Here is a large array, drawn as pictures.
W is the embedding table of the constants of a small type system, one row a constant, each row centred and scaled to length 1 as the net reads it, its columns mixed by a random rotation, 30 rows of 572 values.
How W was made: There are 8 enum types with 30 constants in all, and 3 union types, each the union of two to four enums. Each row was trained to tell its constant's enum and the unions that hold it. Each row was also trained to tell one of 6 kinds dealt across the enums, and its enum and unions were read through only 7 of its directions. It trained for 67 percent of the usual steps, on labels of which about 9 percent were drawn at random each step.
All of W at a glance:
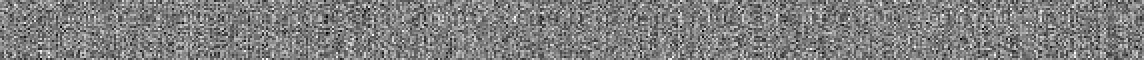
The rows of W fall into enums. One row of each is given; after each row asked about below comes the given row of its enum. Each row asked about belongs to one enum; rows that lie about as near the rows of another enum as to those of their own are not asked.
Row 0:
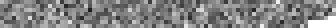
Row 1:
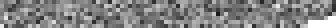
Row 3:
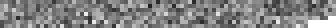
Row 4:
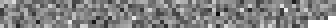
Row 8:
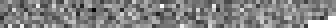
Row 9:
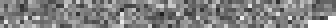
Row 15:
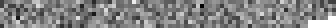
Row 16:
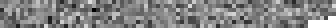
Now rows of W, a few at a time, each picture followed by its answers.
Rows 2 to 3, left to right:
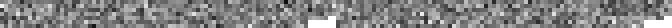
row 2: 16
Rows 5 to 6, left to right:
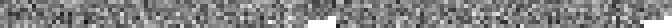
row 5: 15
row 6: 3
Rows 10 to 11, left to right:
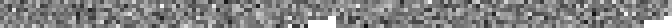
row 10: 8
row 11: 16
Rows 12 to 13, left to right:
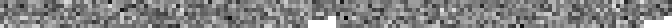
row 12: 9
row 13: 1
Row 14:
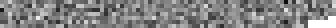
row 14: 16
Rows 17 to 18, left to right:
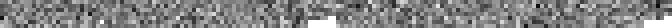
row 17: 0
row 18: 15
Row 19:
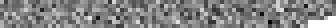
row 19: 1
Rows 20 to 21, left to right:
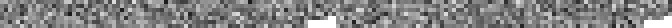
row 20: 9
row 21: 1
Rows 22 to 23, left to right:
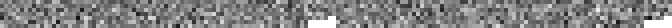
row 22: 0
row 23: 8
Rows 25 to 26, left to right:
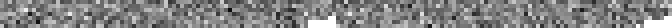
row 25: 1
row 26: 0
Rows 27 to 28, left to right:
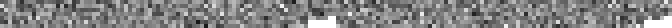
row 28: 0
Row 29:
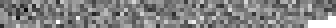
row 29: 15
